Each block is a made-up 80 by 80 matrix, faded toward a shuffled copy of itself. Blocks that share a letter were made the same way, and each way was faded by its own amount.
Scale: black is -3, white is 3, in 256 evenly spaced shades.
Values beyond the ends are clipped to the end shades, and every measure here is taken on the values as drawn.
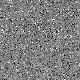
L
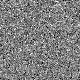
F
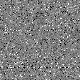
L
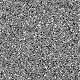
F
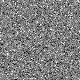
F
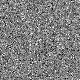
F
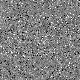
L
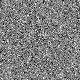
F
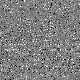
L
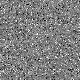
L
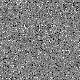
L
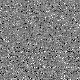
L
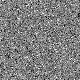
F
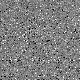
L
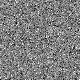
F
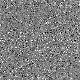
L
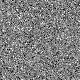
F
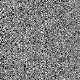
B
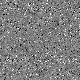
L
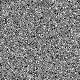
F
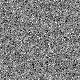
F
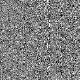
B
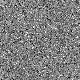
F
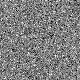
F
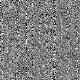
B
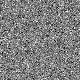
F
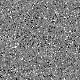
L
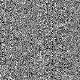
B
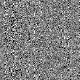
B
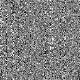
B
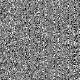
B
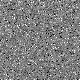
L
